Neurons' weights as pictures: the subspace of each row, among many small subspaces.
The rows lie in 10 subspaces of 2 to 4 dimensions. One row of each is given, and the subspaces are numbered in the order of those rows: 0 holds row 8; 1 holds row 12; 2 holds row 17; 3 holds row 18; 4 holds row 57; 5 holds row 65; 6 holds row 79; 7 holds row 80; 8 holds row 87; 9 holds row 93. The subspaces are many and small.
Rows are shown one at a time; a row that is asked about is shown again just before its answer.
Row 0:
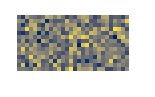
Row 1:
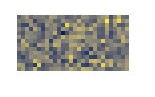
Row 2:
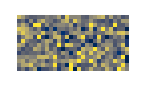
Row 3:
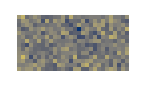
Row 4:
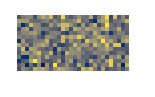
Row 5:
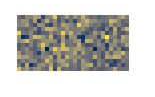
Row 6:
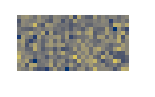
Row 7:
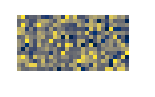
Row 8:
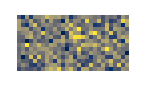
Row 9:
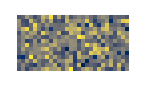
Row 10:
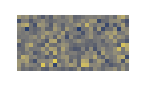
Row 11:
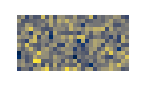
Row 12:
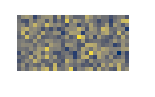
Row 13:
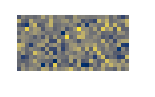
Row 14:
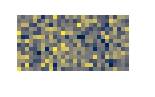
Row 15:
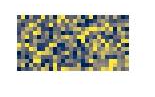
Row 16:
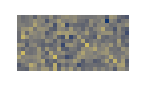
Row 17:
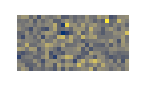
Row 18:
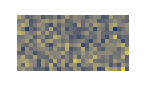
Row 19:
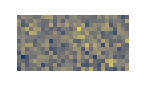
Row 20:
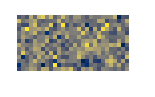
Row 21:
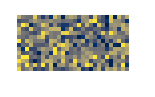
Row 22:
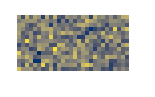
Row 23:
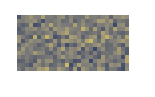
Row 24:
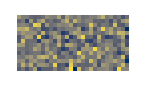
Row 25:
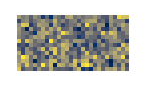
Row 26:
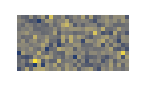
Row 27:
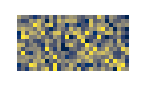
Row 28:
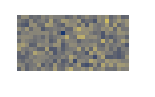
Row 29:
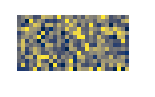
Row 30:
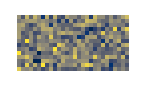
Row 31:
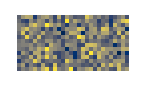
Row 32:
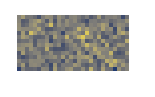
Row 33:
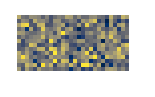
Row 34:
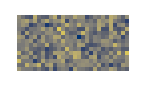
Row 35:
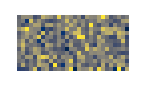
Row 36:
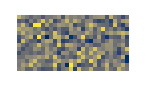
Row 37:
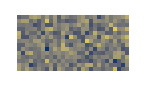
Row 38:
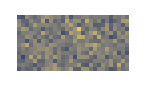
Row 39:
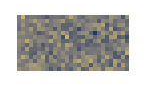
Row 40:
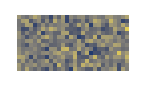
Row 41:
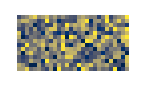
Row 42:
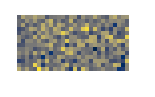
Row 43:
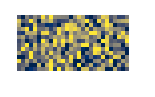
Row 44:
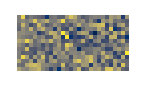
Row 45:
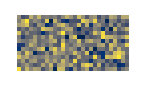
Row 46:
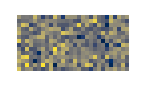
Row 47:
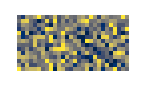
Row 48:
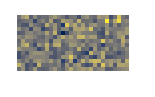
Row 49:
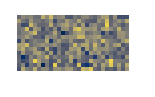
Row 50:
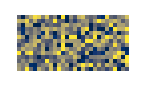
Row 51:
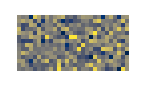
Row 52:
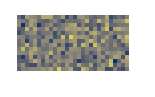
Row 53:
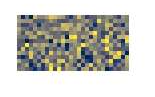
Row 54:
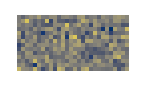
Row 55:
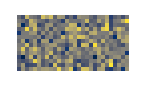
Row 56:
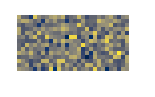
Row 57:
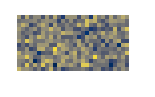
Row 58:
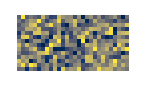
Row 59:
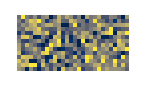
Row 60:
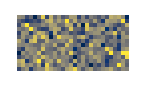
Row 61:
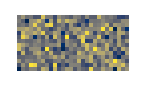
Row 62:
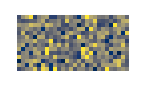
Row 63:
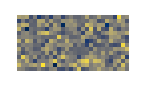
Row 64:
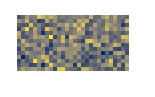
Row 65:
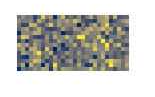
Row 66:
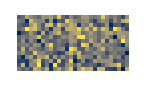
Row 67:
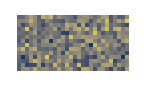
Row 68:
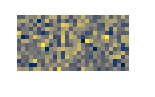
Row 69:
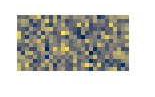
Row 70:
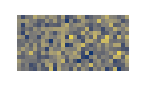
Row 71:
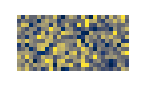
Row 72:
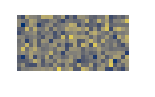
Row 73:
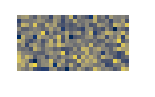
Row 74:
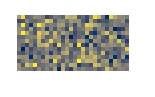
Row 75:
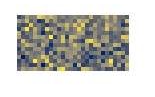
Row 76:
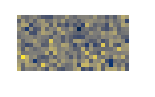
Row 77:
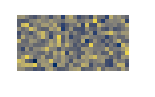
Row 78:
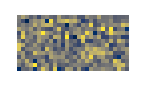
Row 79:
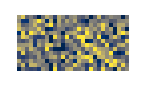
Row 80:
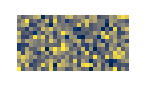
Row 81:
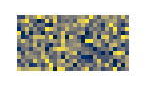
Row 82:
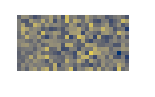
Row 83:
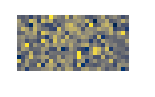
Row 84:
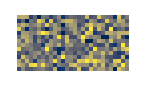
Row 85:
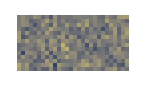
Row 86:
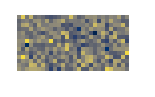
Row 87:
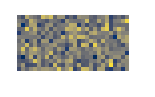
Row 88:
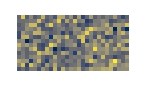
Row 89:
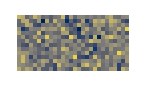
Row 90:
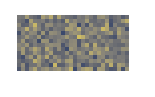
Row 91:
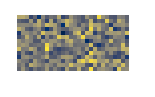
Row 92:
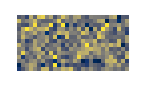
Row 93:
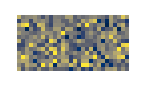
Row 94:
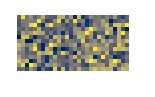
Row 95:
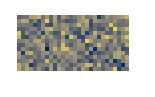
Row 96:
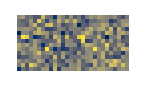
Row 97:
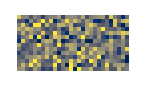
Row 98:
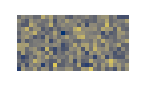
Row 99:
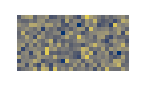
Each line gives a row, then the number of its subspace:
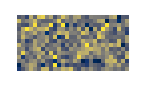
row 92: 7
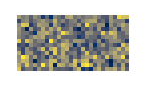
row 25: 7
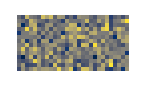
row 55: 8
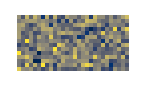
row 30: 4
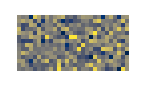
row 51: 0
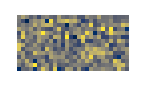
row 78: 9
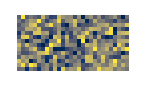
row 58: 4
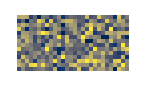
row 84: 7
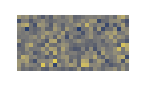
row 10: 9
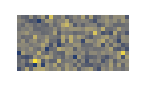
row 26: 4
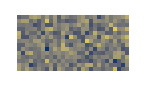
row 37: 2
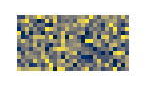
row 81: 6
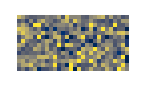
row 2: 3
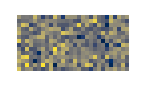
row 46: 5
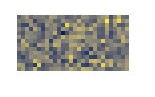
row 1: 9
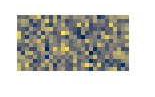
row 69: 2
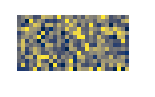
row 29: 3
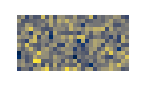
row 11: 4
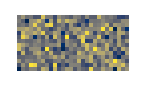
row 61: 7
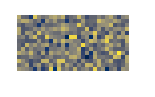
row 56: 0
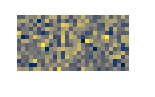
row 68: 5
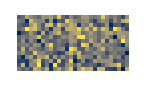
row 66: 3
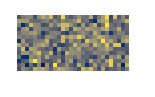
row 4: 5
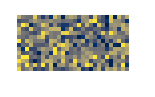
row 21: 5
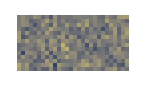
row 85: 2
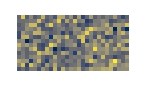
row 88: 4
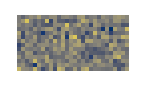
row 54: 9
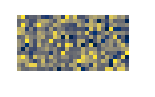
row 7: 8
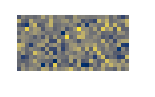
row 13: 9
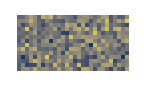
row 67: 2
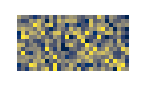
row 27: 2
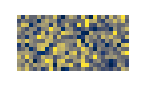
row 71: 4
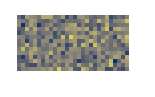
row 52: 8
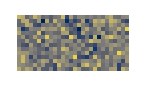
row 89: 0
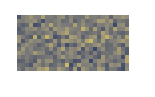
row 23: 3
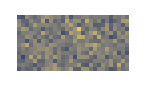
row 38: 0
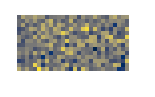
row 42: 3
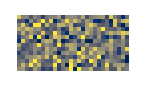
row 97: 3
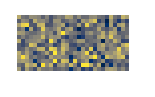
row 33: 9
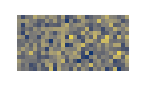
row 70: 1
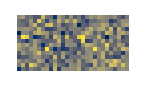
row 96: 5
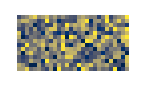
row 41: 2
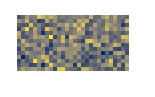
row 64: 6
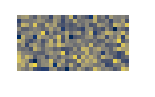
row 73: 4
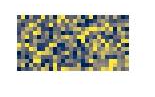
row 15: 4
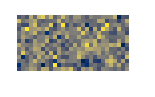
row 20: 7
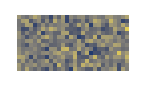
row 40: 1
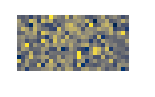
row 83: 1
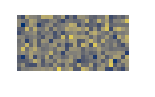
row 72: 8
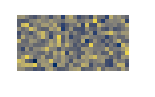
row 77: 4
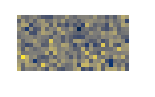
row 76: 6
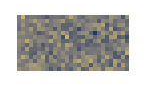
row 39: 0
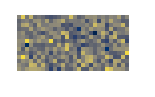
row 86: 0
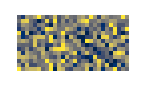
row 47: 6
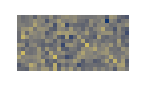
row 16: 2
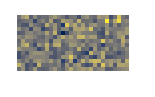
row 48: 9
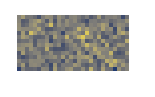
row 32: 6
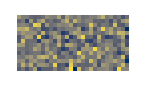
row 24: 3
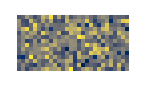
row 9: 1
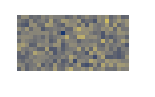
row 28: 9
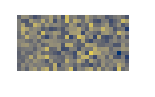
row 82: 1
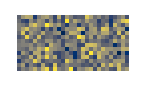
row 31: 1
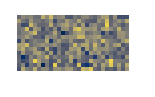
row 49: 7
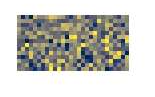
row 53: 0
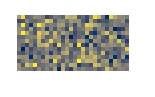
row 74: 3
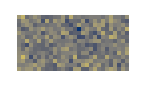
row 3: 0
